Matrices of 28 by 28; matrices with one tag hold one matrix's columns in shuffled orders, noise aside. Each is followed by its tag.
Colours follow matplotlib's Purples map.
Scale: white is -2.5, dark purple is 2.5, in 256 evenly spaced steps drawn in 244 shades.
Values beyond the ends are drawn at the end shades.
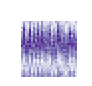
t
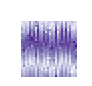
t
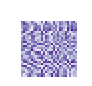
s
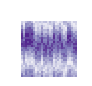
t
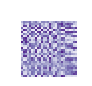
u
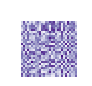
s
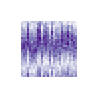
t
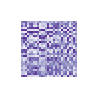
u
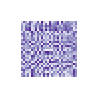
s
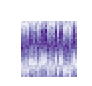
t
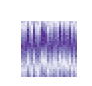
t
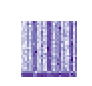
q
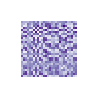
u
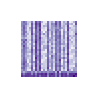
q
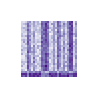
q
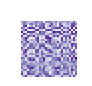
u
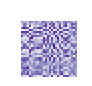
u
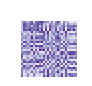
s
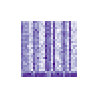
q
